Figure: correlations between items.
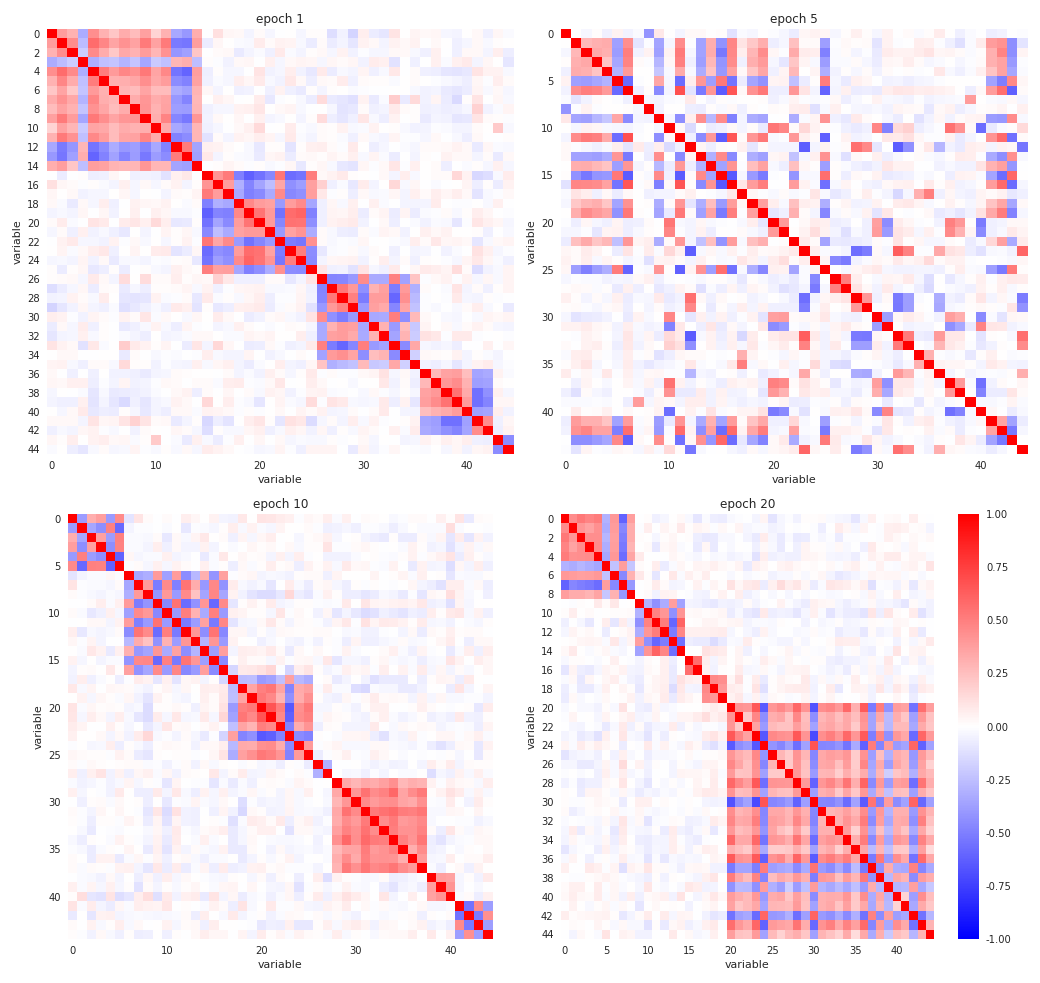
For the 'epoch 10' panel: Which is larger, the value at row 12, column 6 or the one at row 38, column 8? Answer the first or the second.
the second
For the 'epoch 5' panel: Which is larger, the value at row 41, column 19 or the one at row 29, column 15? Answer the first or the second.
the first
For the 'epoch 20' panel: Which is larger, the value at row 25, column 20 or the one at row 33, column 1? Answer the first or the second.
the first
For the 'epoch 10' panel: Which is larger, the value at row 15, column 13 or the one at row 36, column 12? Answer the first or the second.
the first
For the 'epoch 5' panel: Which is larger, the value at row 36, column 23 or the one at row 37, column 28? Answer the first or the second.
the first
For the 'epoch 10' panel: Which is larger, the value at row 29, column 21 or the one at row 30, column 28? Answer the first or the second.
the second
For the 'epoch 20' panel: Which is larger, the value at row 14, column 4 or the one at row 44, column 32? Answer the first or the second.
the second
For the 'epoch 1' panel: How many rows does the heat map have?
45
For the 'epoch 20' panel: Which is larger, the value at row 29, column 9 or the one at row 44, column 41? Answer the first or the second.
the second
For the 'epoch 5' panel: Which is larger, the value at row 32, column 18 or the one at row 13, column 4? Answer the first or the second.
the first
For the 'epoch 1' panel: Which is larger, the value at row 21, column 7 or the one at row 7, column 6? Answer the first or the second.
the second
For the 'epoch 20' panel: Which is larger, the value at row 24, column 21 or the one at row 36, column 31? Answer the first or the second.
the second
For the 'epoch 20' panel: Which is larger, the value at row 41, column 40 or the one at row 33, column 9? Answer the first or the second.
the first
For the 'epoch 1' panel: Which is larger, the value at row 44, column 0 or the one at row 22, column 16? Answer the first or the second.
the second
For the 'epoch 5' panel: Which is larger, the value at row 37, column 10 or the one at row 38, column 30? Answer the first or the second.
the first
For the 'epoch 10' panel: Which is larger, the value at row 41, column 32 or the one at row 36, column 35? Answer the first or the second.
the second
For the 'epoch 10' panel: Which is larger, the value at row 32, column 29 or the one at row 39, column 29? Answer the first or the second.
the first
